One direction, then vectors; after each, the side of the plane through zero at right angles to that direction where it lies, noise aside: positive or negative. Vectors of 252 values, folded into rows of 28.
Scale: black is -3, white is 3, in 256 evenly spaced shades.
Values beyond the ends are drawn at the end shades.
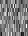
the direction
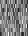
positive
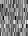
negative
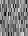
negative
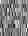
negative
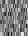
negative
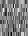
negative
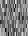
negative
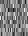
positive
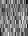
positive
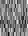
negative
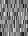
positive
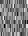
positive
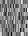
negative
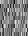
negative
